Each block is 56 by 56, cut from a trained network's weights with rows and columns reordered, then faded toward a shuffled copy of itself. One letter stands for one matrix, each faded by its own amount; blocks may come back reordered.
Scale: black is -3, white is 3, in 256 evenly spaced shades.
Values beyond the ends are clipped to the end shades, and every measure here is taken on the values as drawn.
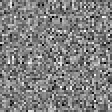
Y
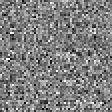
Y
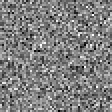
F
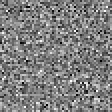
F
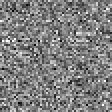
Y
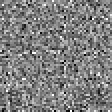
Y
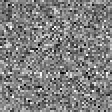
F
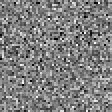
F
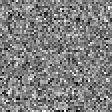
F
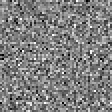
F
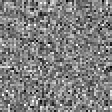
Y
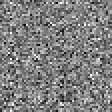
Y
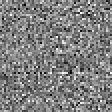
Y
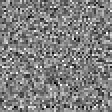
Y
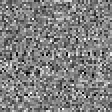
F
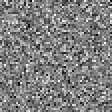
F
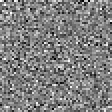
F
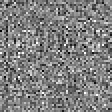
Y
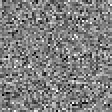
F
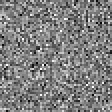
F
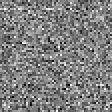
F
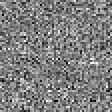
Y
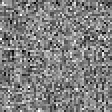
Y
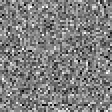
F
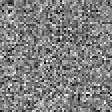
Y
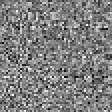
Y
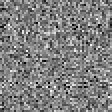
F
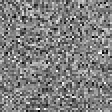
Y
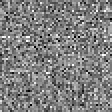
F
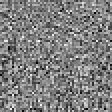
Y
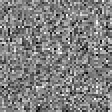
Y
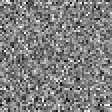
F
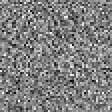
Y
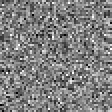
F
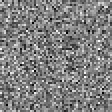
F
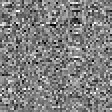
Y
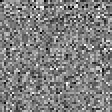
Y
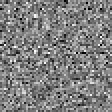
F
